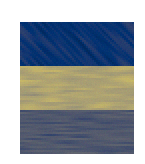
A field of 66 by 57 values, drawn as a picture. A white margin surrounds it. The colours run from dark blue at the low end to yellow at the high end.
The table splits into 3 rows of 1 panel. Panel 1,1: very low, slanting down to the right, faint in contrast. Panel 2,1: high, streaked across, faint in contrast. Panel 3,1: low, streaked across, faint in contrast.
